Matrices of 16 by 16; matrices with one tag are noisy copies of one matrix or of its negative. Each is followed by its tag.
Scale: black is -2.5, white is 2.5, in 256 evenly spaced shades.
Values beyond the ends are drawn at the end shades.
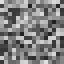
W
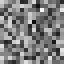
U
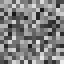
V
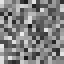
U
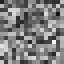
W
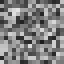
W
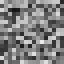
W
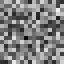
V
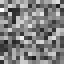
W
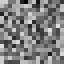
U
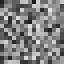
U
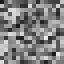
W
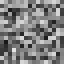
W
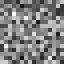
V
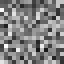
V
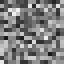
W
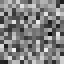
V
